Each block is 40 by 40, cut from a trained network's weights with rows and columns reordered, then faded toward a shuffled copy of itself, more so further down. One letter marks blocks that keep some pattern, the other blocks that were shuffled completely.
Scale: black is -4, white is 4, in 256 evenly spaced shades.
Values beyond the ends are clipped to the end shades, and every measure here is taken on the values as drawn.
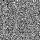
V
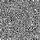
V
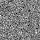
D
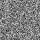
D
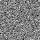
D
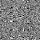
V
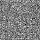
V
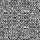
V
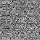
V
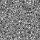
V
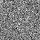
D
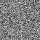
D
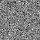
V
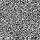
V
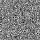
V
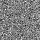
D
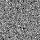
D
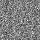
D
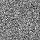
D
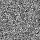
D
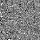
V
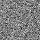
D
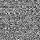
V
